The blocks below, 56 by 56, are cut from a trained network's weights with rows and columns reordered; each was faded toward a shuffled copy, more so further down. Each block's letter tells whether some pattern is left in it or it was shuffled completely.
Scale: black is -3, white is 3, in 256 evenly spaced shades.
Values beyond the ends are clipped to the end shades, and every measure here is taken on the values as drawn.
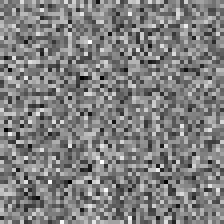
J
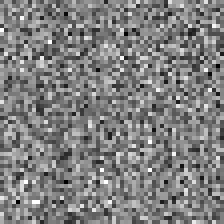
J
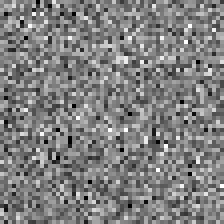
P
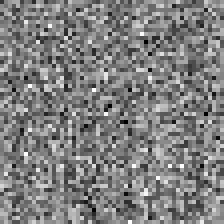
J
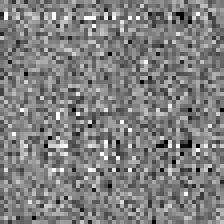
J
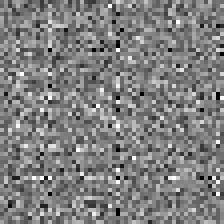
J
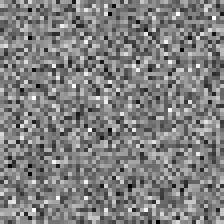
P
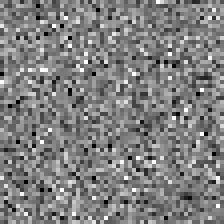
P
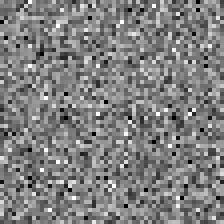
P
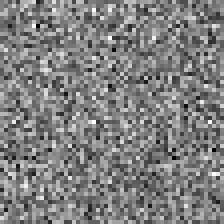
J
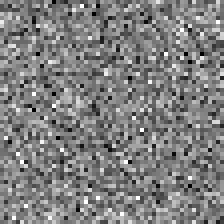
P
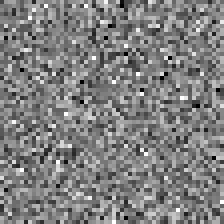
P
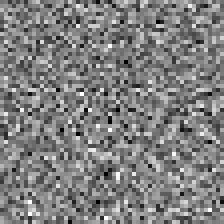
J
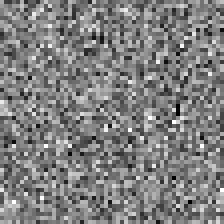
J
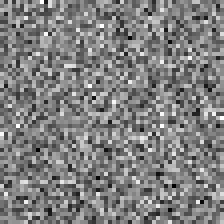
P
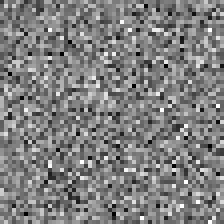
P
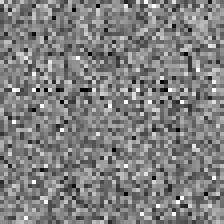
J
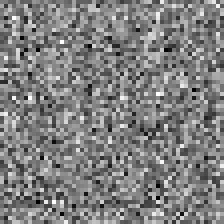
J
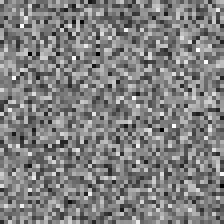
P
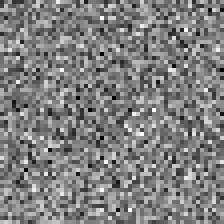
J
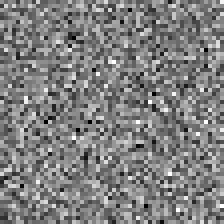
P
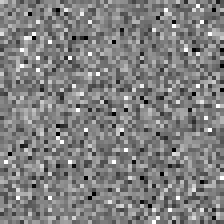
P
